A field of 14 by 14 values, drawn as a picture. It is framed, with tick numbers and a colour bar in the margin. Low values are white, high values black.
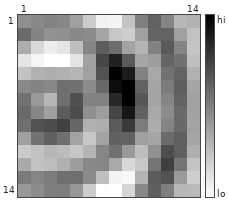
Grain: blotchy. Slope: none. Ninth with the highest average: centre. Rings: centred on the middle left. Lone odd cells: none.
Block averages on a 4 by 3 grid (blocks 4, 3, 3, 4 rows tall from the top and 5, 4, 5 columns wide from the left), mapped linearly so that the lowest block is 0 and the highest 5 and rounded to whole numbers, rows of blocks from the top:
012 / 252 / 332 / 102
